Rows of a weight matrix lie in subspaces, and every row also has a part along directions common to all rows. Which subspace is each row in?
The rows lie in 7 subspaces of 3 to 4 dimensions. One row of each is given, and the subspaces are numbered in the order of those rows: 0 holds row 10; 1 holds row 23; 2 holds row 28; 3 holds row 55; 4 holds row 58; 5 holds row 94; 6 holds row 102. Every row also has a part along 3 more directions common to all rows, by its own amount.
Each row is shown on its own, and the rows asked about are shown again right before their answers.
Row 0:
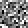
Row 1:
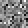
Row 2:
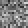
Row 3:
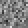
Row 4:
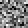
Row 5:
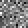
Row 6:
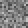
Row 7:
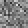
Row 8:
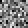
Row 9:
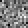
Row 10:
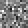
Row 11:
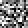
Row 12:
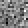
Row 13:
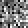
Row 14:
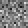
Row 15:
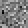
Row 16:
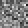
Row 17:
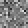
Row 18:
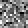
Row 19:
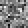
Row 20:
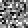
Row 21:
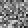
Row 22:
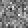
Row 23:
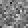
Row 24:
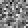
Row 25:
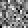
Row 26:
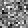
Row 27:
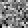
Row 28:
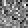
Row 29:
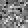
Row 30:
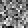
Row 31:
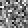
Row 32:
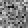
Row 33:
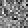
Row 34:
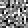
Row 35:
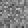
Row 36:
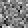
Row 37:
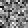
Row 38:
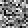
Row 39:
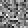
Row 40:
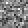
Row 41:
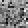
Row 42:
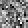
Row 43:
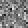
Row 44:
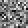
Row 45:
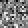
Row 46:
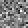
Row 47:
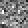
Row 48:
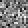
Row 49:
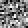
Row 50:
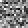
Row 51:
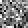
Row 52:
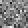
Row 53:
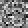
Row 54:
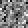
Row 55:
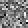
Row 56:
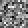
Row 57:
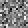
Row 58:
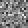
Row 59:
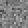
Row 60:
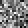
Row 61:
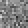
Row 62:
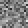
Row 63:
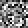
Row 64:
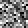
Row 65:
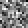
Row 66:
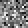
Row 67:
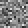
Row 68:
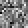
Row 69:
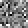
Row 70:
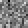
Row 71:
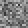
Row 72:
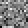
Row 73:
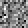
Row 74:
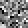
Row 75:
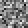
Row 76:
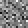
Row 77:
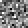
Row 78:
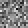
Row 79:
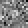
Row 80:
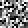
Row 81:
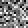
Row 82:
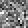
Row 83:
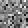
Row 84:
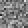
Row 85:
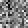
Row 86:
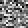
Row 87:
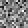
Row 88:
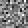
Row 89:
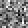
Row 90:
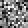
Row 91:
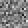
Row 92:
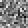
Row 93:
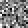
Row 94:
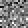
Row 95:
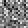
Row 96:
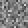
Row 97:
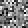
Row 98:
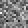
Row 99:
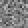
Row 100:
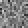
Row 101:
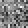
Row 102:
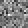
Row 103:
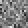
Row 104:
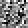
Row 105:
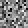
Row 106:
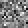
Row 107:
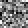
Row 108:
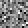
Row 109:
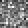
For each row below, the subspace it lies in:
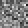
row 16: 2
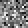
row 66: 3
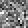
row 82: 3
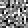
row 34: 4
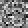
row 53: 6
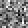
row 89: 4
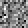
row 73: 1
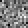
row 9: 4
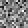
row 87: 5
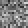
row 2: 0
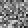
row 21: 2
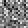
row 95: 2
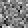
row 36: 1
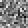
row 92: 4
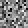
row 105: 5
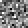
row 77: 2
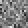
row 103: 1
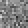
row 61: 0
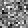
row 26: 5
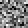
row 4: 6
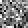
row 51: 1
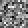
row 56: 6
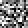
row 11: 0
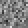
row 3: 2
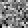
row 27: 1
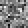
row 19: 0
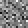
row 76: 3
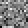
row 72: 1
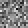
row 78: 0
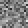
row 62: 3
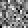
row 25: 1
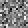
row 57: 0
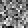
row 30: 1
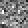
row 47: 5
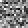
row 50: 0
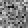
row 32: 5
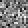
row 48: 4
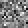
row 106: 3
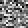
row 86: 6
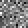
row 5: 3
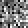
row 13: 0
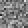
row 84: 2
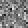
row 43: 0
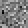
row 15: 5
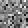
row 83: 6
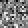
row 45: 3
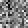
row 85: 4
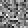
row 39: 2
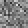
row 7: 6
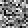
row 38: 6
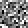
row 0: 5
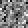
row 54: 1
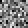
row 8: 2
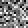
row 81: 3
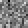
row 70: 4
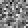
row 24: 1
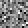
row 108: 1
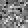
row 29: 0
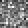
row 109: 4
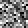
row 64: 3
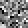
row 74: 5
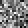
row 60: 2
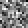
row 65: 3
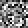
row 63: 6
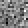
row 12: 4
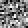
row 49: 2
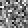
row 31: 5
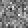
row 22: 0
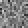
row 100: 1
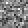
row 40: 0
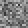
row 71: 6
